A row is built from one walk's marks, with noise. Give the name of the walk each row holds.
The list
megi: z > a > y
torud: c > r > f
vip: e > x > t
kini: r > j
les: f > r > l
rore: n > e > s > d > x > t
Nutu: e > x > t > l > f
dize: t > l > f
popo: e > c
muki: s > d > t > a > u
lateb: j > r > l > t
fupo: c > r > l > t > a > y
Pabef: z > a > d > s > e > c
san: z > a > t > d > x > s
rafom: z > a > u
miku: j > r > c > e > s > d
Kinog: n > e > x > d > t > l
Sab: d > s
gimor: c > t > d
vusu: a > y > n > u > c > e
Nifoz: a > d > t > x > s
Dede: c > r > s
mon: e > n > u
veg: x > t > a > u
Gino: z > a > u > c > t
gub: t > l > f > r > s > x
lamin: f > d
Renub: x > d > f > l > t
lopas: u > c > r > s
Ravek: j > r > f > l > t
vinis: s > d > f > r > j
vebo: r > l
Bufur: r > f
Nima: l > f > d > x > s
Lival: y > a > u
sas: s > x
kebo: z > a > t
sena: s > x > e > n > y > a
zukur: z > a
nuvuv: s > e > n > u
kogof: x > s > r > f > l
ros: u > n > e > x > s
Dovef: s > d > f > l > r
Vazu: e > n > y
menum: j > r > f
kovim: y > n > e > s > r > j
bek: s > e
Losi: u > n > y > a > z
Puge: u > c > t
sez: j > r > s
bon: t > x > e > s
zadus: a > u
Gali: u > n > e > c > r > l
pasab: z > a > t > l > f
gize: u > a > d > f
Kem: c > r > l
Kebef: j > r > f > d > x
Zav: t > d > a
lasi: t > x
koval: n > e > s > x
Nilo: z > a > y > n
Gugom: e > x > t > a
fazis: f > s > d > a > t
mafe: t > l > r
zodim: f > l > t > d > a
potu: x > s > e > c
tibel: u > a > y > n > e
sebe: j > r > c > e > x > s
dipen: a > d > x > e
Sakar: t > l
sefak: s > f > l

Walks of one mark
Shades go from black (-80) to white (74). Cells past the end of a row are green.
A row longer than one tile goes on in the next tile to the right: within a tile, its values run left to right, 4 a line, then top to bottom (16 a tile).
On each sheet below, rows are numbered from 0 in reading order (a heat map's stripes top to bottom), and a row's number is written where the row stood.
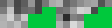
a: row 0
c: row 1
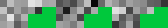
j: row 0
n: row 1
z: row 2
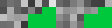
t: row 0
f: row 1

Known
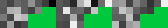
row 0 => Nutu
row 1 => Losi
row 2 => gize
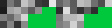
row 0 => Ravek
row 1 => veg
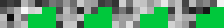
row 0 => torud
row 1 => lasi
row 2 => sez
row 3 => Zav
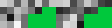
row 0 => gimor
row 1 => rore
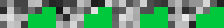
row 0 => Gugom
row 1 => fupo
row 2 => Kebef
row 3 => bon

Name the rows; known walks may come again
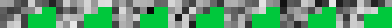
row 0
koval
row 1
sez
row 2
lasi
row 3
Pabef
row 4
bek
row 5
Ravek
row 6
torud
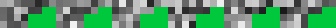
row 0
lamin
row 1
rafom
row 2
vinis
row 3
muki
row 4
veg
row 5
rore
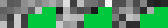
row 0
nuvuv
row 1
Zav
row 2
Nutu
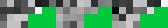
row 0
sena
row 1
menum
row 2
fupo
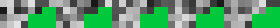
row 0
Nifoz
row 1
gize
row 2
Kebef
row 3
Gugom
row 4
bon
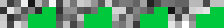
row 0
Puge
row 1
lateb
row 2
zukur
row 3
Dede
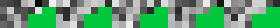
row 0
Losi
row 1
miku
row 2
gimor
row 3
popo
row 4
potu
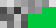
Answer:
Sab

